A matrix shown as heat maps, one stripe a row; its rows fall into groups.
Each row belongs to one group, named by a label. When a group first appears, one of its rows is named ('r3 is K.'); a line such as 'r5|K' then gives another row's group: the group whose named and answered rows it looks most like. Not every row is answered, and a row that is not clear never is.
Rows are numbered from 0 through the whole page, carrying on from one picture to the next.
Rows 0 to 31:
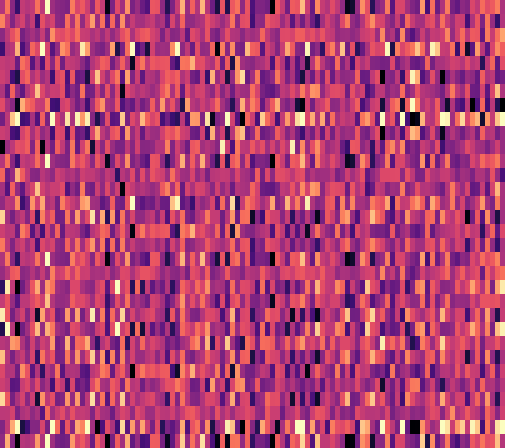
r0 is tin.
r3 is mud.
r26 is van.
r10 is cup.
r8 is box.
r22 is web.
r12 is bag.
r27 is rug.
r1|web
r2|box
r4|van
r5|rug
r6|cup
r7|rug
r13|cup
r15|web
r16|van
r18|tin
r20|tin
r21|tin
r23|tin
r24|box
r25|web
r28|web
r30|box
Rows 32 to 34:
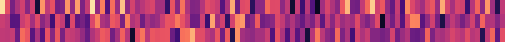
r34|van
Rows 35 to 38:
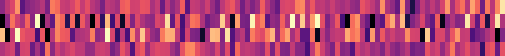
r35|box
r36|cup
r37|bag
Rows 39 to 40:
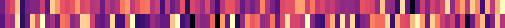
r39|box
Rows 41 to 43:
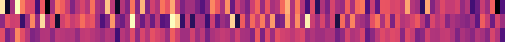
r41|bag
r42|mud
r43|bag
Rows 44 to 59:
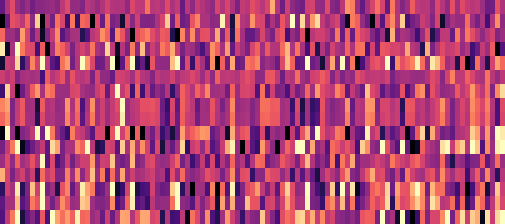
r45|cup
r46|van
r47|bag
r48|mud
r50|tin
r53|tin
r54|box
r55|mud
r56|web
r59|box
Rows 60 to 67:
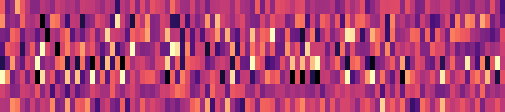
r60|bag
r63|mud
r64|cup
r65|web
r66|rug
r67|box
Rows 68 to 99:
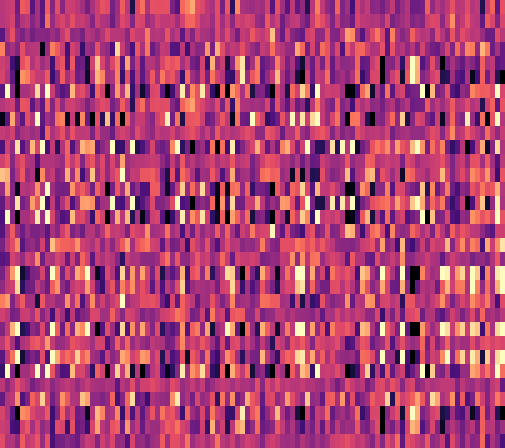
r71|van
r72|rug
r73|rug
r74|tin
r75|van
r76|cup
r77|van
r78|mud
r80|web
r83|tin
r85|box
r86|cup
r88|box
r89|web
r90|rug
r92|tin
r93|box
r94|tin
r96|mud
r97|rug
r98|rug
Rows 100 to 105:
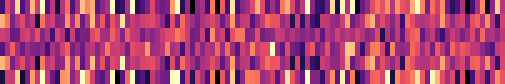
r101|web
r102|rug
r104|web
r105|mud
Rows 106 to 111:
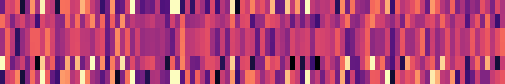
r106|mud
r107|web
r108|tin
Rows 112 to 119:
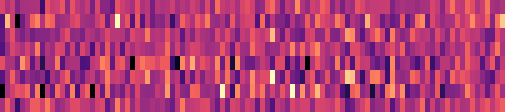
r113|tin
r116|van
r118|cup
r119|tin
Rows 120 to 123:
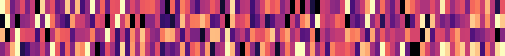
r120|web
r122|bag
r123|box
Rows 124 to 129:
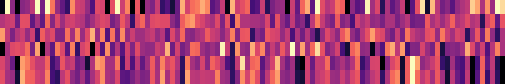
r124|tin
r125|van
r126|web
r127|cup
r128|rug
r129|rug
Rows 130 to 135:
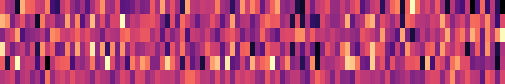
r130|rug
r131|web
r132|box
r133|web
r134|bag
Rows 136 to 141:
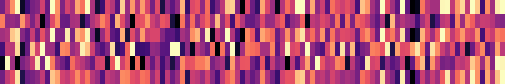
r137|van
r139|mud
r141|box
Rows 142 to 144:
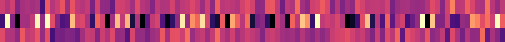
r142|van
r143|tin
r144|rug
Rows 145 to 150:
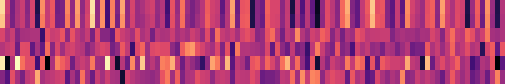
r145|web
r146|web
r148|van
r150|cup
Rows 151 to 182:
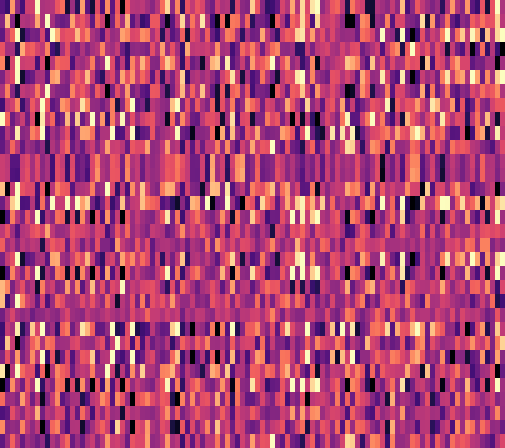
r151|cup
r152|tin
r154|rug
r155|bag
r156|box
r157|tin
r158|mud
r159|web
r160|mud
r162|rug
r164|bag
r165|box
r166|cup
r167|tin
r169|box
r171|web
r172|bag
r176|mud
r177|bag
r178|cup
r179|van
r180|cup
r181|van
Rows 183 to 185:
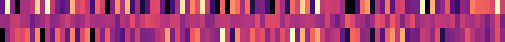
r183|tin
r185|cup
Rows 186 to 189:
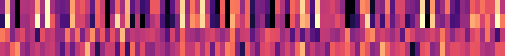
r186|tin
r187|tin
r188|web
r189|box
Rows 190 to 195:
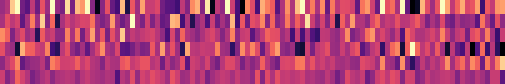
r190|box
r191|mud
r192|web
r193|rug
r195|bag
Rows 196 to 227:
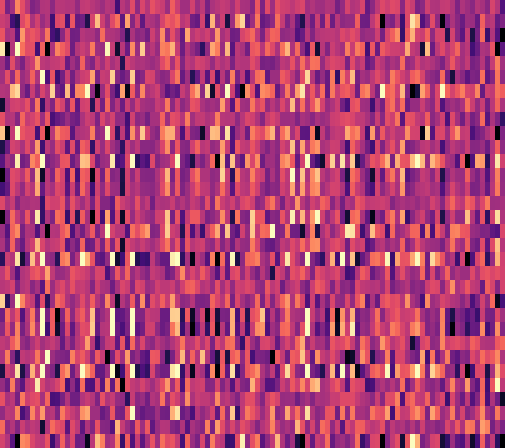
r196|bag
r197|rug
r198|rug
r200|cup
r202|box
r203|cup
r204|rug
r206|cup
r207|mud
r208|cup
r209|cup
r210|van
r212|bag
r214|mud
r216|van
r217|bag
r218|mud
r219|mud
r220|box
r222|mud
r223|cup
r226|van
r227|rug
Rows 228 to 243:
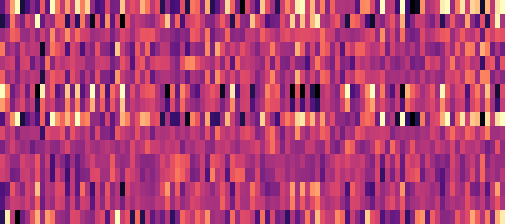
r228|box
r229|cup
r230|box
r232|van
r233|van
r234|web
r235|web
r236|box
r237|van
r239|rug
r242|cup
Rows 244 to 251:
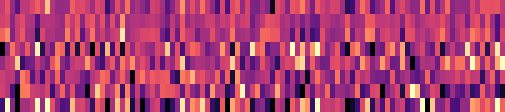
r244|tin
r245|web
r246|web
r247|cup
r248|box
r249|van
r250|rug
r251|tin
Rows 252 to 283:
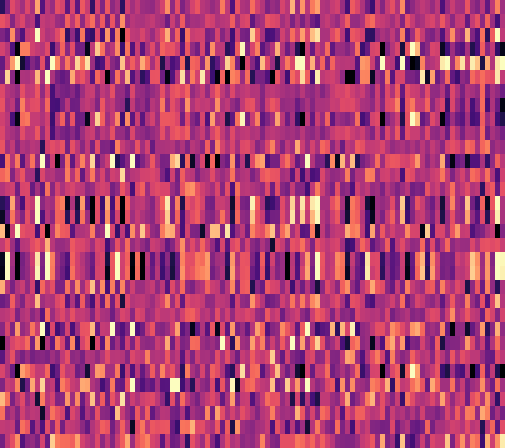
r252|cup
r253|web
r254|cup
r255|rug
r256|box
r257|tin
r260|rug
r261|rug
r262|van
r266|cup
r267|cup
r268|bag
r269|tin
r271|tin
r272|web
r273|cup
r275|mud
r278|rug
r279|mud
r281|van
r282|van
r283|box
